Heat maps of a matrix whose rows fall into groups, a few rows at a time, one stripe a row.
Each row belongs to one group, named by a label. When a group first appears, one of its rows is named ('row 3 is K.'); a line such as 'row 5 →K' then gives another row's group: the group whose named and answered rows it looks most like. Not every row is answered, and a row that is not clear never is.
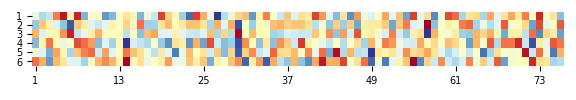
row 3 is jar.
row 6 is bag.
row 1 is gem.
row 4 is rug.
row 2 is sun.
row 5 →sun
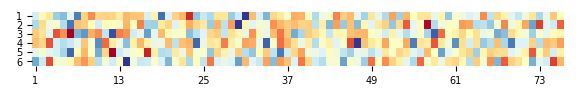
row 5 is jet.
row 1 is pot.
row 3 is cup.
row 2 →sun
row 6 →rug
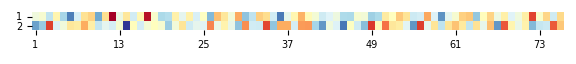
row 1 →jet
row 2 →rug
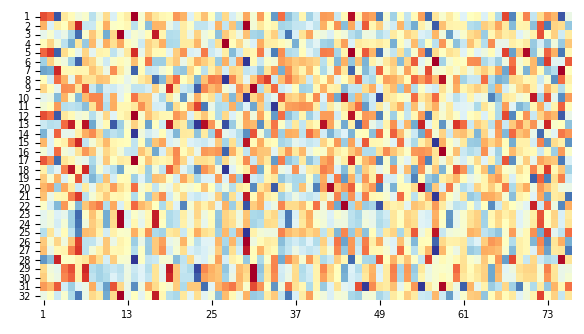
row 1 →bag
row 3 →jet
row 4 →pot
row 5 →bag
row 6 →sun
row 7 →rug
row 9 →gem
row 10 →sun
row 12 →bag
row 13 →gem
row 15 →jar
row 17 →bag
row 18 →gem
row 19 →jar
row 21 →jar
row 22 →sun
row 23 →jet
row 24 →jet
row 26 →jar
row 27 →jar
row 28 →rug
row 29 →gem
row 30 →gem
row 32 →jet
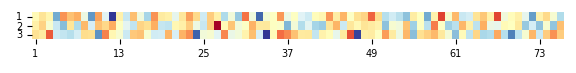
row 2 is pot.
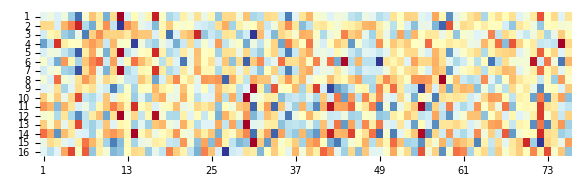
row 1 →jet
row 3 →pot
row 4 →rug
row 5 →jet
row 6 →sun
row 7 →jet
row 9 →rug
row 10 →jar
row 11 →bag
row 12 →jet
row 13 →jar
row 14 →bag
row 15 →rug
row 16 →gem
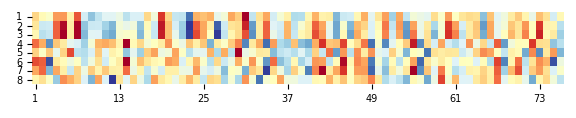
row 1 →gem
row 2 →gem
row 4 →bag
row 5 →jar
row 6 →bag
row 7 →bag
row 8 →cup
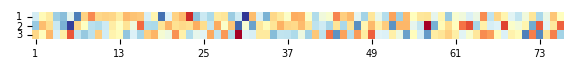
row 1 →pot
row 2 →sun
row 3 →jar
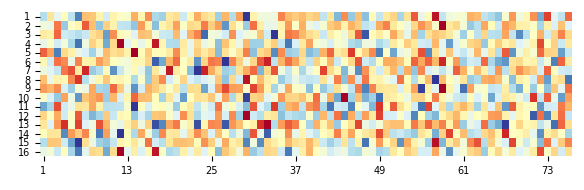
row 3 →pot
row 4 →jet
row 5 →bag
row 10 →sun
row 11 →rug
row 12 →jar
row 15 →sun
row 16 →jet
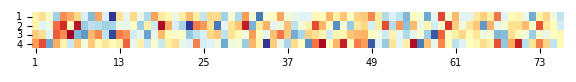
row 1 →cup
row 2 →gem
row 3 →cup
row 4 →bag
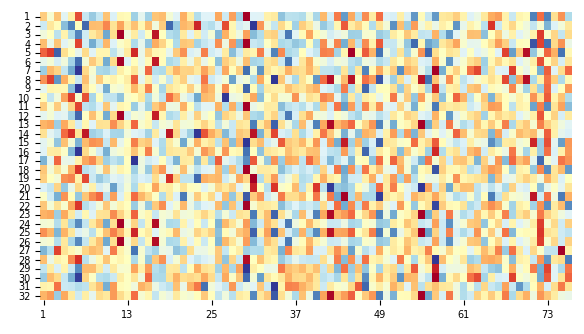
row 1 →jar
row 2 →pot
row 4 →jar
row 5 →bag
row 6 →jet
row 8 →bag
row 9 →sun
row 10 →gem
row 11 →jar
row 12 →jet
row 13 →bag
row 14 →gem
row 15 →sun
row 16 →sun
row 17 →rug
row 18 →jar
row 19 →gem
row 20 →rug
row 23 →bag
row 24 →jet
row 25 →bag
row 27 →rug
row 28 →jar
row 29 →sun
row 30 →sun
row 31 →pot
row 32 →bag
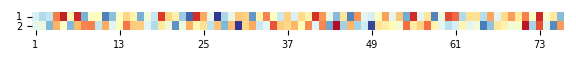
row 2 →sun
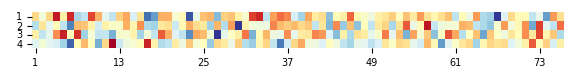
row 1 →cup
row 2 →sun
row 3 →gem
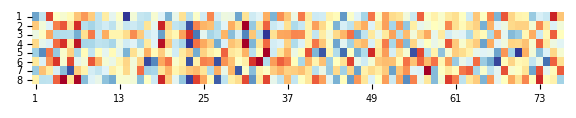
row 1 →rug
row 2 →gem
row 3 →pot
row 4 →gem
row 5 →rug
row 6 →cup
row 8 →gem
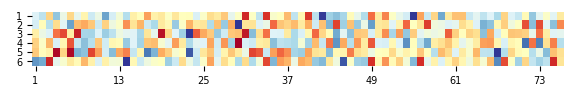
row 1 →rug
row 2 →sun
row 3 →gem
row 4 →jar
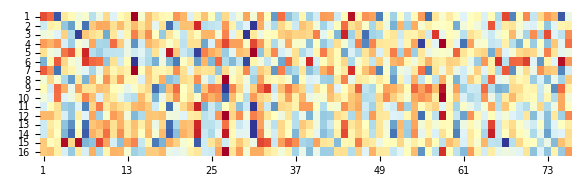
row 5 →gem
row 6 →rug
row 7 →bag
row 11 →pot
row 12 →pot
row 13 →pot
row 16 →pot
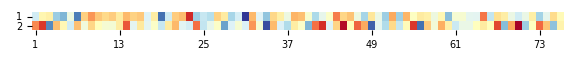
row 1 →pot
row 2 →bag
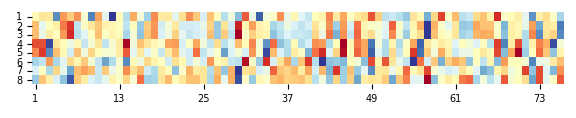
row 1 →cup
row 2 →jar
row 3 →jar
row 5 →bag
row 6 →rug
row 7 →sun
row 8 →sun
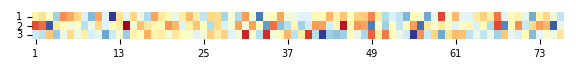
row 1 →cup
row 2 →bag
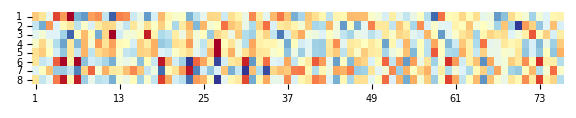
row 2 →rug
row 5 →pot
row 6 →gem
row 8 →gem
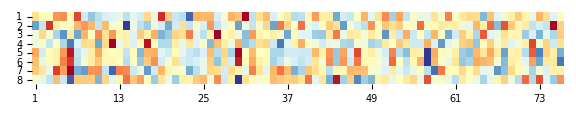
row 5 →jar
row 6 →jar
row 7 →cup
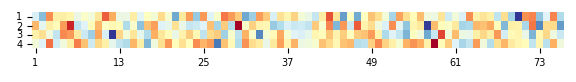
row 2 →jar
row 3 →cup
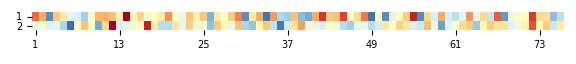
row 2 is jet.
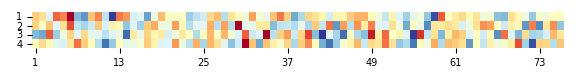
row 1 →cup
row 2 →jar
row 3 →rug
